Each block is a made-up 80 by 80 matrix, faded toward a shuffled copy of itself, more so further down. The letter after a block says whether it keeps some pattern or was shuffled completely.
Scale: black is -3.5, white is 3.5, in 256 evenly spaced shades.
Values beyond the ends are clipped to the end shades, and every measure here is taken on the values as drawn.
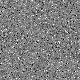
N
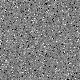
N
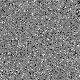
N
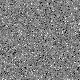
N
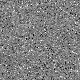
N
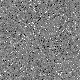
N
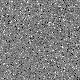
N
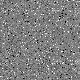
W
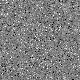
W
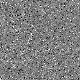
W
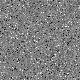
N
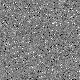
N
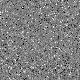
W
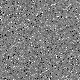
N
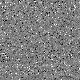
W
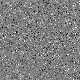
W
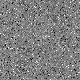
W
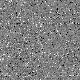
W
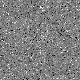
W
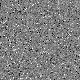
N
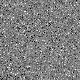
W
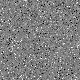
N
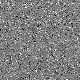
W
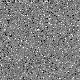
W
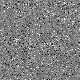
W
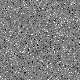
N
